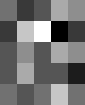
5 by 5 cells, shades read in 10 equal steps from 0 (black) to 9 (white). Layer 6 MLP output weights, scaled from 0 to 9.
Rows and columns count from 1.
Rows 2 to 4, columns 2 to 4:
7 9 0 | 5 3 6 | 6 3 3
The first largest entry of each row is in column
4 3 4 2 4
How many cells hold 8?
0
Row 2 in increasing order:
0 2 2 7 9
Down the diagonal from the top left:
4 7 3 3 4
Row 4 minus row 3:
0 1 0 -3 -4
